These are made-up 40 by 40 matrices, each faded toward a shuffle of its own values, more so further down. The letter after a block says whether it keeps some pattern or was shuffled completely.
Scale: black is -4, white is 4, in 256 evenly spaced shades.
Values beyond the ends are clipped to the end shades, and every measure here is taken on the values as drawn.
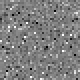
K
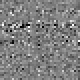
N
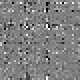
N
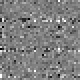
N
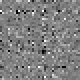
N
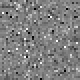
K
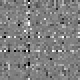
N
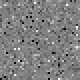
K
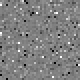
K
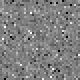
K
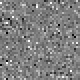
K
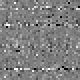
N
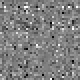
N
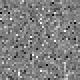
K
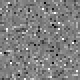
K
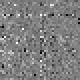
N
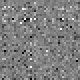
N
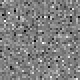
K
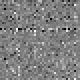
N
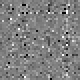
N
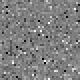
K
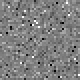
K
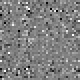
N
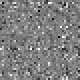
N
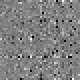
N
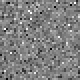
K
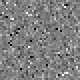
K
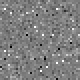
K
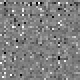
N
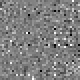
N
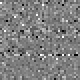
N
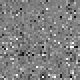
N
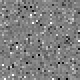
K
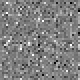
N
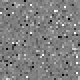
K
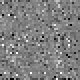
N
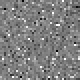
K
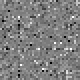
N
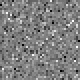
K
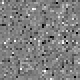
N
